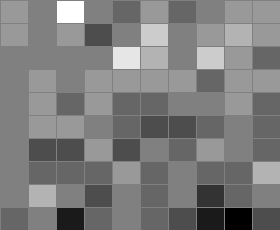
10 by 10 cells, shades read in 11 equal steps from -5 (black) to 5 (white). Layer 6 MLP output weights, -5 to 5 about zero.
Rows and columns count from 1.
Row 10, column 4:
-1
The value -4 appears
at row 10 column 3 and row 10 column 8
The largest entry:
5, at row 1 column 3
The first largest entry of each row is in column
3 6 5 2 2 2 4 10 2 2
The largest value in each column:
1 2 5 1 4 3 1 3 2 2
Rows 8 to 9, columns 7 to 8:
0 -1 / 0 -3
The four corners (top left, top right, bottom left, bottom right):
1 1 -1 -2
